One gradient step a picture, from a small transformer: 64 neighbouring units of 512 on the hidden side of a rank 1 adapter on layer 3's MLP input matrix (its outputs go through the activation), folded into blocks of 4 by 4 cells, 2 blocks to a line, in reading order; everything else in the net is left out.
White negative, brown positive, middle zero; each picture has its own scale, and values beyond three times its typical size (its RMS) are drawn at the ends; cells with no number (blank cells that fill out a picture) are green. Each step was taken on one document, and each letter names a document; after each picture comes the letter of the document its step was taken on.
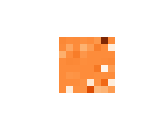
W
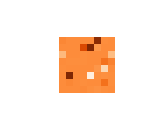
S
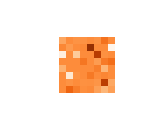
W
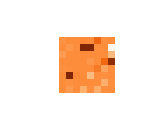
S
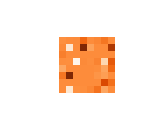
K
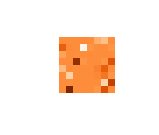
K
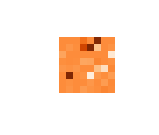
S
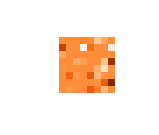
K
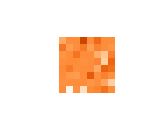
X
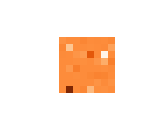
X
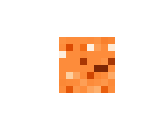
K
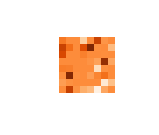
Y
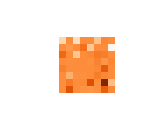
W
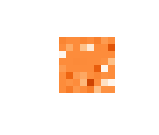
W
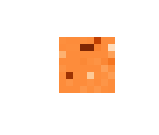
S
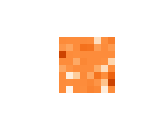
K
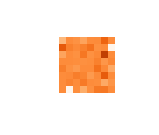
W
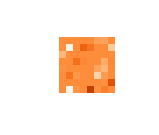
K
